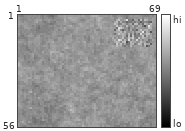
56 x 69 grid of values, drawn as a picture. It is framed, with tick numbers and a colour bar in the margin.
The distribution is heavy-tailed on both sides. No row or column stands out. There are no regular stripes. In the top right lies a patch that is rougher than the rest. Values change most from cell to cell in the top right. The halves do not mirror each other.
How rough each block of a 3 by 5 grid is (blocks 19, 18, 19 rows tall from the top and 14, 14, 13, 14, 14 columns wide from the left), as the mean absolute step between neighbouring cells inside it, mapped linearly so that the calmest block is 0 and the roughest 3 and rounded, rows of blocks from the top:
00023 | 00000 | 00000
